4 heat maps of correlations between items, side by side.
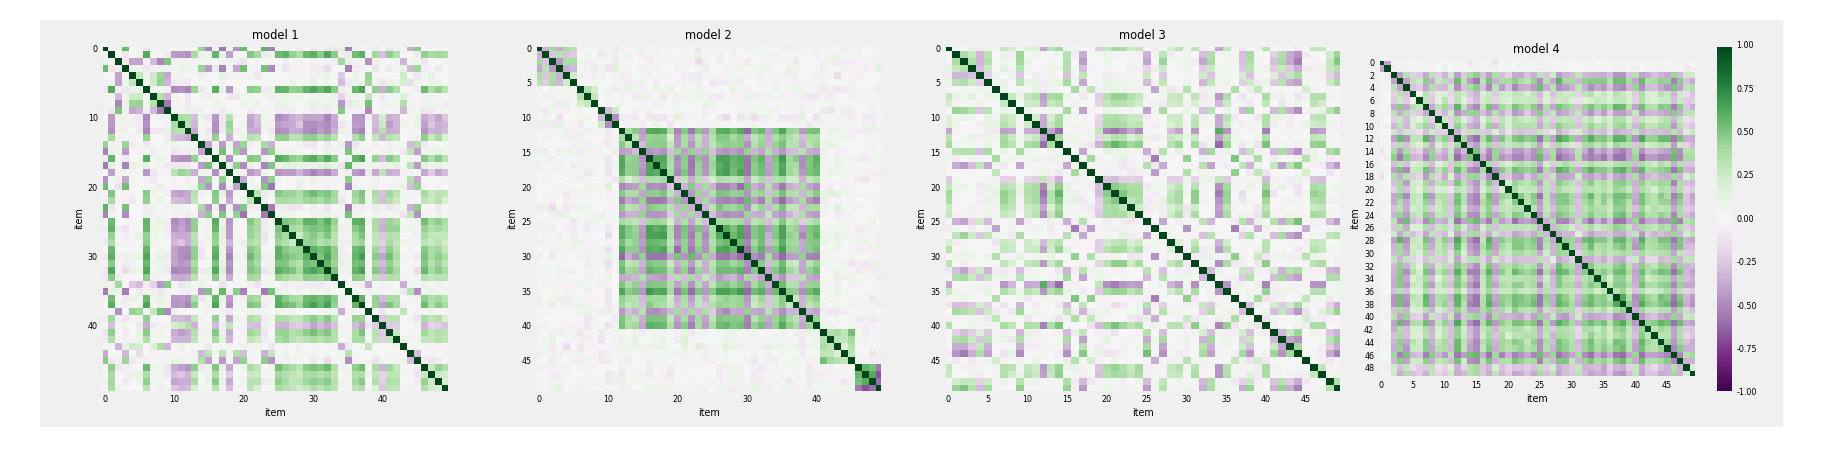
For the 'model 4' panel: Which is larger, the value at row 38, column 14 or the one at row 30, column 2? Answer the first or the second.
the second
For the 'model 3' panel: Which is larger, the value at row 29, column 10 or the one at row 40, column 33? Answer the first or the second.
the first
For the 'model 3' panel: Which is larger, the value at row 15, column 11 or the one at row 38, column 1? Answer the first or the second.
the second
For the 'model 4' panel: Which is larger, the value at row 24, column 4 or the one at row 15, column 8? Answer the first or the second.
the second
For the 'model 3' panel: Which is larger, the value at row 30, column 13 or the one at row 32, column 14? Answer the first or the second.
the first
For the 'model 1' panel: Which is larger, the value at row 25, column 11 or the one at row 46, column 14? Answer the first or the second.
the second
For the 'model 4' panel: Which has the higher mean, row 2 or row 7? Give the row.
7
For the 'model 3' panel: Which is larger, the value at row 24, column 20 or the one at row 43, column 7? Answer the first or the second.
the first
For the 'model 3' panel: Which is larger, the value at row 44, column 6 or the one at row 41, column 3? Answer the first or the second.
the first
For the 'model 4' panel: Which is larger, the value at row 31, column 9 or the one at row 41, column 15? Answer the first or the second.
the first
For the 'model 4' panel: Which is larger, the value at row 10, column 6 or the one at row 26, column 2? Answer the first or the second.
the first
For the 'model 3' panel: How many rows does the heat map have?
50
